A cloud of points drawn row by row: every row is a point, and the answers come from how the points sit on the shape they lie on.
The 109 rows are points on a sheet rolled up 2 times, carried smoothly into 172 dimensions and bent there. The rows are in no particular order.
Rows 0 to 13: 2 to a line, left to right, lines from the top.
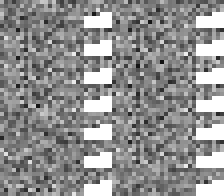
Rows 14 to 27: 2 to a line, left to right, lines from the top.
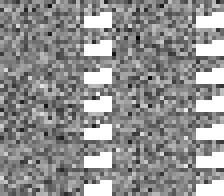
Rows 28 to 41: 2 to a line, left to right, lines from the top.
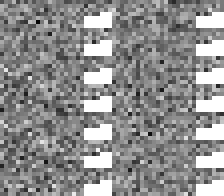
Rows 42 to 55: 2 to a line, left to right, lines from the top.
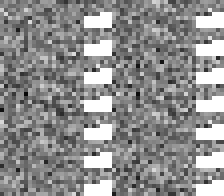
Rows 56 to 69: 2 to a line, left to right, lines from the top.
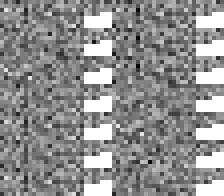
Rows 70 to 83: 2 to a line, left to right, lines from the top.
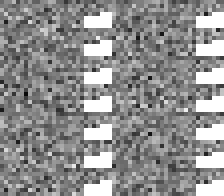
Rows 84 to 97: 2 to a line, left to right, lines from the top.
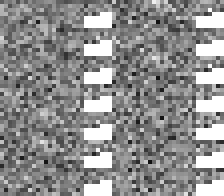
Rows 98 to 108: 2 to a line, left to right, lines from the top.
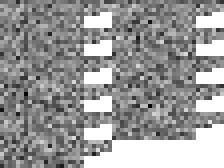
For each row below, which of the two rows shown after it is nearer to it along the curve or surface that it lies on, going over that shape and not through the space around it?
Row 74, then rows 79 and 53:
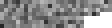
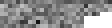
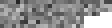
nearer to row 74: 53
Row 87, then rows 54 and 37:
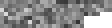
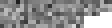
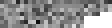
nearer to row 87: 37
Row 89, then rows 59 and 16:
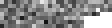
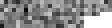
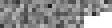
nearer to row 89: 59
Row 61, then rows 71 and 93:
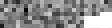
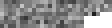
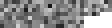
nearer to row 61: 93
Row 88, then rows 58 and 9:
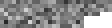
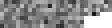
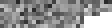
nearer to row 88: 9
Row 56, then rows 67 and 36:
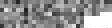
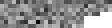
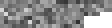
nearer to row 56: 67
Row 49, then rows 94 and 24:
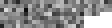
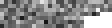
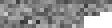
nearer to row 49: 94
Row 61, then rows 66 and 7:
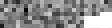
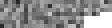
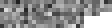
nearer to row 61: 7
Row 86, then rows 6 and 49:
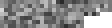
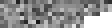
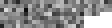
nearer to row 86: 6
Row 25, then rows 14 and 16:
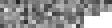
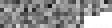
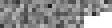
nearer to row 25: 14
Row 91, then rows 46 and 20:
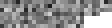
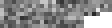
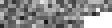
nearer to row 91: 20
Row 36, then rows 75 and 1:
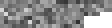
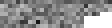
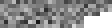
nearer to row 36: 1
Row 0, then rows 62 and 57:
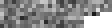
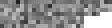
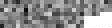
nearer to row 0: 62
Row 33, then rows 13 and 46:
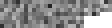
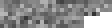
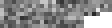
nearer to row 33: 46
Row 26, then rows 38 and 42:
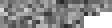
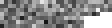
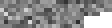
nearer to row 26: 42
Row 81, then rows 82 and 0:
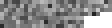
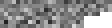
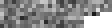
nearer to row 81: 0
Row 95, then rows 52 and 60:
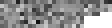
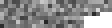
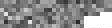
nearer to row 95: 60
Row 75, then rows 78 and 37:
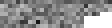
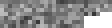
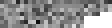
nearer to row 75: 78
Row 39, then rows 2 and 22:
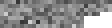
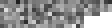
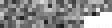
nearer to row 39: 2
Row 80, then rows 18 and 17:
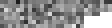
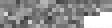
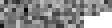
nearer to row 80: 17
